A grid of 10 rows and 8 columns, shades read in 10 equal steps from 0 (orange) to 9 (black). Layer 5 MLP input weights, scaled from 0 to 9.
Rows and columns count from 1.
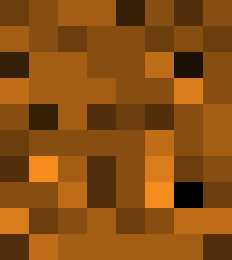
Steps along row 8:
same down up down down up down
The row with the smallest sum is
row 4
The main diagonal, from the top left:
5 4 3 3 5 2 5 5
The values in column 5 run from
3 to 7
